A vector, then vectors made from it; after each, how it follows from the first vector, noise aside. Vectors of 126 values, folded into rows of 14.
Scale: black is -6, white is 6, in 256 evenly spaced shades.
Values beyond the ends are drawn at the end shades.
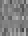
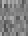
reversed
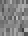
sign-scrambled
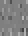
partly zeroed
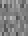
reversed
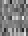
scaled up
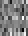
scaled up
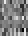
scaled up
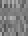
reversed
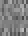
negated
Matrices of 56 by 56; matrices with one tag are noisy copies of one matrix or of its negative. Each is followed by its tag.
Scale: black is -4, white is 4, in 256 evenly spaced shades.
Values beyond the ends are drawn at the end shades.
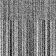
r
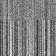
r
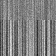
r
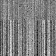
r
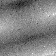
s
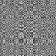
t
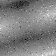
s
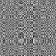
t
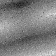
s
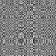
t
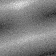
s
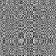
t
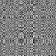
t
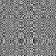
t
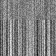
r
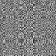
t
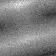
s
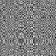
t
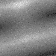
s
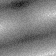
s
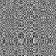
t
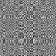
t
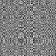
t
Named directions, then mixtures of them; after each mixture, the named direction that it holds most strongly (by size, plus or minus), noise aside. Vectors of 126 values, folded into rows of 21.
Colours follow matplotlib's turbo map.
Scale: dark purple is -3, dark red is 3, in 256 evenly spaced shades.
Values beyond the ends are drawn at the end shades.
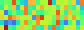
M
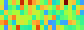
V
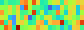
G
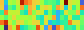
V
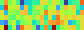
V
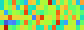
M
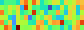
G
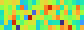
G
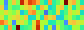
V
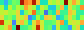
G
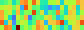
G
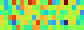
V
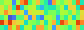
M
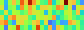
V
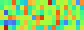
M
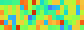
G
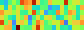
G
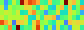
V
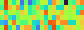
V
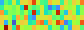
G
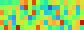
G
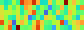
G
